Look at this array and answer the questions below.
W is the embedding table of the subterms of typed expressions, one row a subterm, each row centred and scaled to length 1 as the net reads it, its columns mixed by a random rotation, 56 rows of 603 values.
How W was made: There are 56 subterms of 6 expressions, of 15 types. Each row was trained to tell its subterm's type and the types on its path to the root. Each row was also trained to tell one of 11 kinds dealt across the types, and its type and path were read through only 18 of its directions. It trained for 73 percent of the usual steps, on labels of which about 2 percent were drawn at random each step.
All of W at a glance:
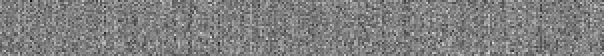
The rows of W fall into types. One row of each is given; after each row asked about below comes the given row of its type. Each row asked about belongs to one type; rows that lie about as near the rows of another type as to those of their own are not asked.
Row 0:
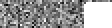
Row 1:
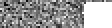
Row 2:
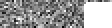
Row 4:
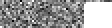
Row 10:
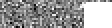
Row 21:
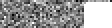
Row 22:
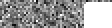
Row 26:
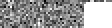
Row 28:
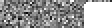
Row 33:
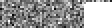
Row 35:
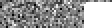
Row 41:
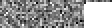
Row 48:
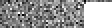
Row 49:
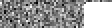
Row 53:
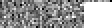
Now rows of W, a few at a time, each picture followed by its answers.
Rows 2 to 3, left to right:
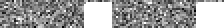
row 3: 21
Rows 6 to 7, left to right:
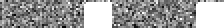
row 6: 33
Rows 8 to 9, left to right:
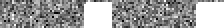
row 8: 26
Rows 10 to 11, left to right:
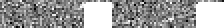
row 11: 53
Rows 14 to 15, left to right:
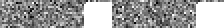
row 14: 1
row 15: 22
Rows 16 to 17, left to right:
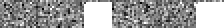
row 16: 48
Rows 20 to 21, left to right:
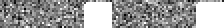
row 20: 53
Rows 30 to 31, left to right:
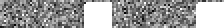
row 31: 1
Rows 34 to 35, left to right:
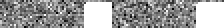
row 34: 48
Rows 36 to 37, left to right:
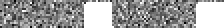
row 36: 22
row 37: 4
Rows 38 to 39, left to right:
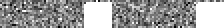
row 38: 22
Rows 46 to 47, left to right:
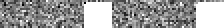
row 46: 48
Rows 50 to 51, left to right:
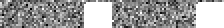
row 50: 49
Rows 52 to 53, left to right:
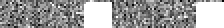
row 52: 53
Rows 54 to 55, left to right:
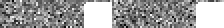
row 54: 2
